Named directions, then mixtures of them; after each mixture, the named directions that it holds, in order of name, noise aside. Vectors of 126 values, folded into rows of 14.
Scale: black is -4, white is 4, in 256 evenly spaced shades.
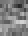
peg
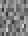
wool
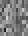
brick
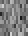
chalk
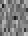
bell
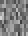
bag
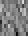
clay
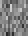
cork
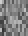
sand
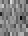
chalk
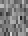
chalk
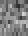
clay, peg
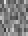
bag, bell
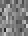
brick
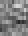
peg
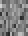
chalk, cork, wool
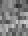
peg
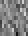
bell, clay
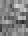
peg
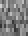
clay, peg, wool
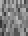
clay, sand, wool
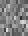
brick, peg, wool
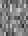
cork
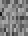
brick, chalk, cork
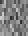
bag, sand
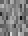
chalk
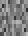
bell, sand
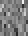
clay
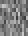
bag, chalk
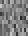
bell, chalk, clay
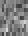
peg, wool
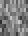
chalk, clay, sand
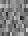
chalk, wool
